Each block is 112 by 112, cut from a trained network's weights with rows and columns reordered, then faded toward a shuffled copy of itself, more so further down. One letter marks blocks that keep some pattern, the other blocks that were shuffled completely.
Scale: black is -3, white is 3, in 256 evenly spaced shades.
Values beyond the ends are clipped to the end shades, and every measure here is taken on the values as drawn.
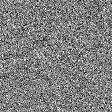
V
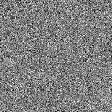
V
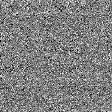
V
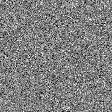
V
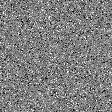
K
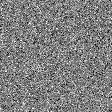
K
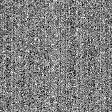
V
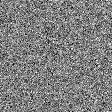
K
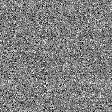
V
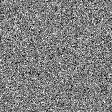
K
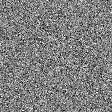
K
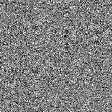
V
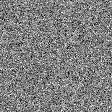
K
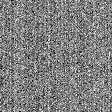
V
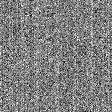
V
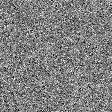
K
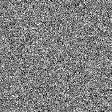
V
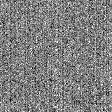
V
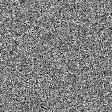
K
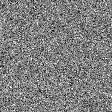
K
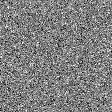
K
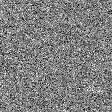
K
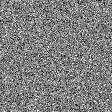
K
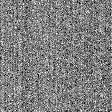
V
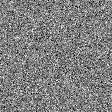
K
